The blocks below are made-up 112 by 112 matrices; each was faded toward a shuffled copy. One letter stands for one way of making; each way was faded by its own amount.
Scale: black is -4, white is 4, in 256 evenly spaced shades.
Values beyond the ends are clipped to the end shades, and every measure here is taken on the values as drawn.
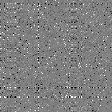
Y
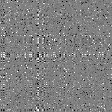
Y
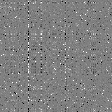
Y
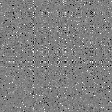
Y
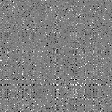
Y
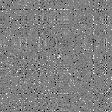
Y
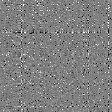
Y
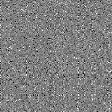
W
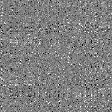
W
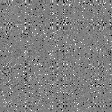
Y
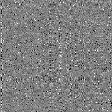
W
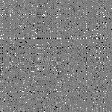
Y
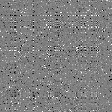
Y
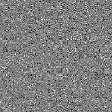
W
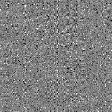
W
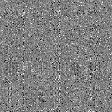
W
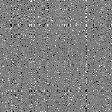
Y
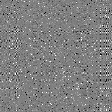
Y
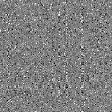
W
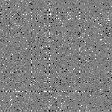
Y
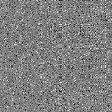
W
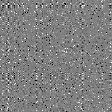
Y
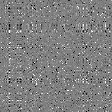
Y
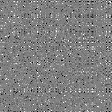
Y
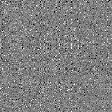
W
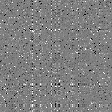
Y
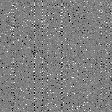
Y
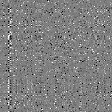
Y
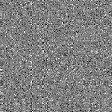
W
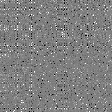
Y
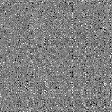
W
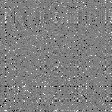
Y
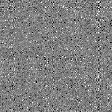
W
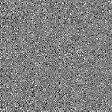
W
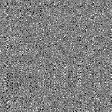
W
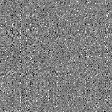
W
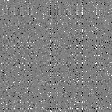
Y
